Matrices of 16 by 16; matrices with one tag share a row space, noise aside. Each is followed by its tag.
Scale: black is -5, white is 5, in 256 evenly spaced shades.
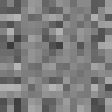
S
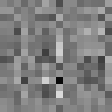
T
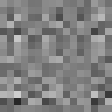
S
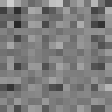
S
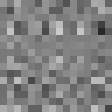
S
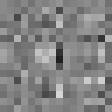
T
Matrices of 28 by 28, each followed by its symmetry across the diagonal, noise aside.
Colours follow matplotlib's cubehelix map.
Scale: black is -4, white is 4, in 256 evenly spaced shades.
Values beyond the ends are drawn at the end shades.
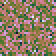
antisymmetric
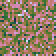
antisymmetric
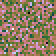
antisymmetric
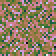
antisymmetric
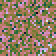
neither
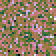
antisymmetric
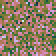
antisymmetric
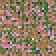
antisymmetric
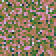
neither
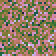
neither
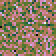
neither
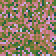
antisymmetric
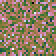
neither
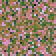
neither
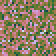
neither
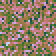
antisymmetric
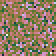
antisymmetric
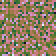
antisymmetric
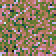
neither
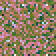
neither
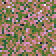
neither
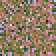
antisymmetric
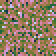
antisymmetric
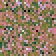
neither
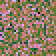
neither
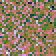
antisymmetric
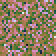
neither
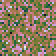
neither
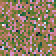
neither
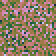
antisymmetric
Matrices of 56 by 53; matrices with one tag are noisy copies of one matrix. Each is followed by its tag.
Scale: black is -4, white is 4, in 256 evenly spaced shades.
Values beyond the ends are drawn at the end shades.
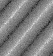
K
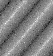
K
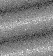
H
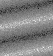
H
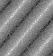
K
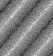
K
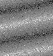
H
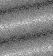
H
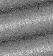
H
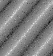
K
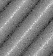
K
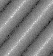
K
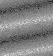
H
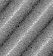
K
